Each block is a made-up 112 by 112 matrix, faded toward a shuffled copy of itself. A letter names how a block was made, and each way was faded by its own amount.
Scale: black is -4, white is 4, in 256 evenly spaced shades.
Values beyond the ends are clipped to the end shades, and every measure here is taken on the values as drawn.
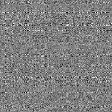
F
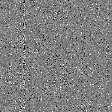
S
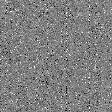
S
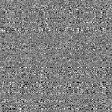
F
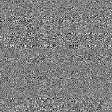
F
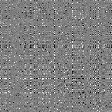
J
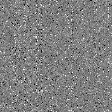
S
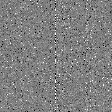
S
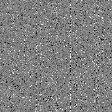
S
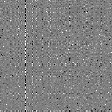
J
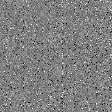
S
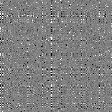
J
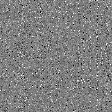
S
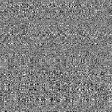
F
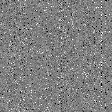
S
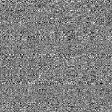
F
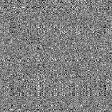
F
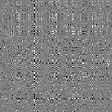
J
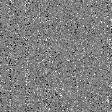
S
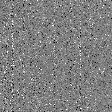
S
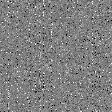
S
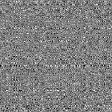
F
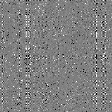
J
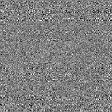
F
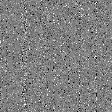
S
